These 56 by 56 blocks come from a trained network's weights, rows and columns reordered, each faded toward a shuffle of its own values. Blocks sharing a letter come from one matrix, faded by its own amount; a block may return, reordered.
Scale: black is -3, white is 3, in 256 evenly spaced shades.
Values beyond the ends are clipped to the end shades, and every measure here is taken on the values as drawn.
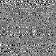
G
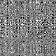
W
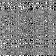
W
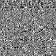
G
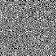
G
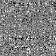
G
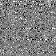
G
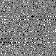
G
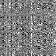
W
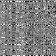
W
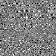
G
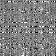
W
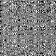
W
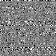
G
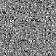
G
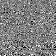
G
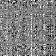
W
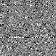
G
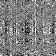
W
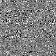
G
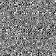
G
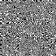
G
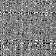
W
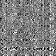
W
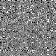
G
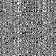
W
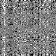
W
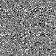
G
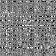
W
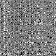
W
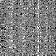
W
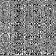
W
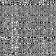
W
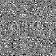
G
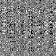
W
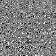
G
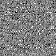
G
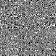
G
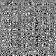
W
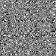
G
